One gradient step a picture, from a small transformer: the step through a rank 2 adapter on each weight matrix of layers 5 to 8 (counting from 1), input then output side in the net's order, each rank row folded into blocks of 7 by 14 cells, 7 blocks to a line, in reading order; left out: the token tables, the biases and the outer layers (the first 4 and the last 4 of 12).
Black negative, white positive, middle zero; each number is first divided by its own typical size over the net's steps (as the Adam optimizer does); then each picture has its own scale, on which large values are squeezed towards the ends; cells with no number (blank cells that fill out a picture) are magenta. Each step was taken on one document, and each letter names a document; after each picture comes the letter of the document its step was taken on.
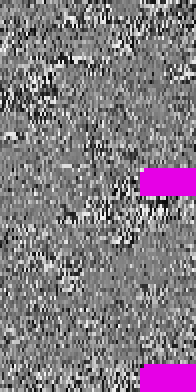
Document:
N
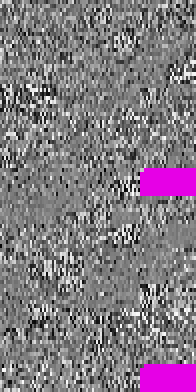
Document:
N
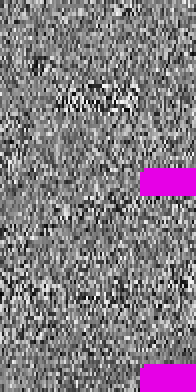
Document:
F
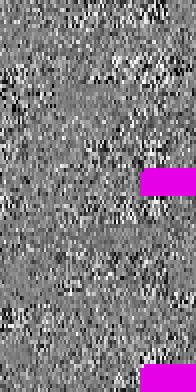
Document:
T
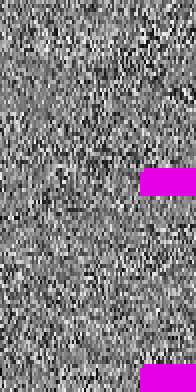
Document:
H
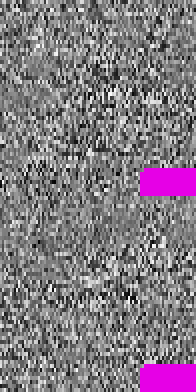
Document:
H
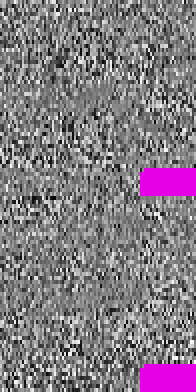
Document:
H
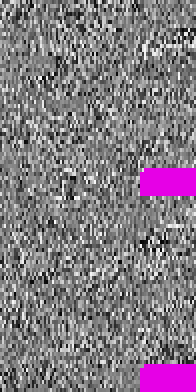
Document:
H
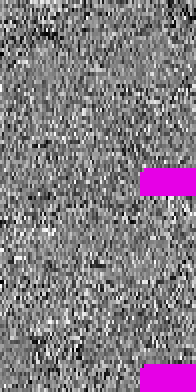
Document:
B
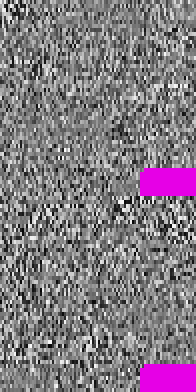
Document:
F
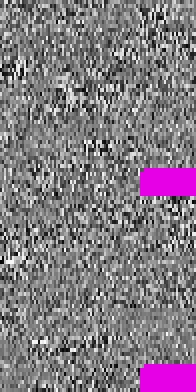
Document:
F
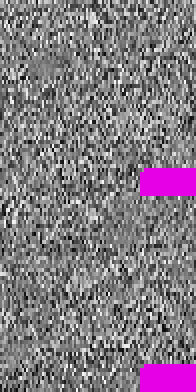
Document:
H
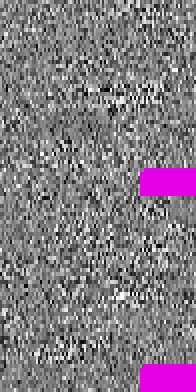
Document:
B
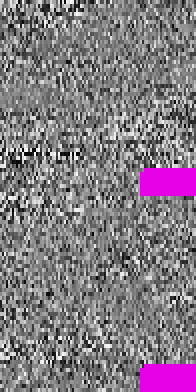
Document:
B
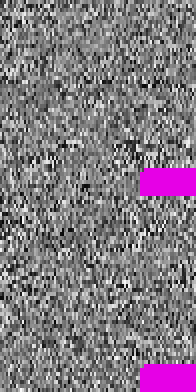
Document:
F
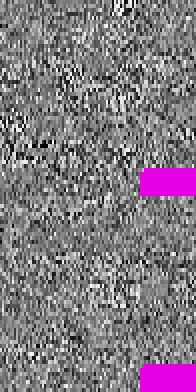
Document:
B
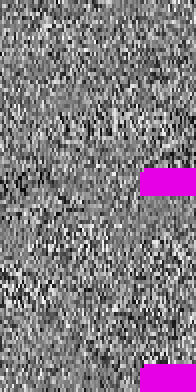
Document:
H
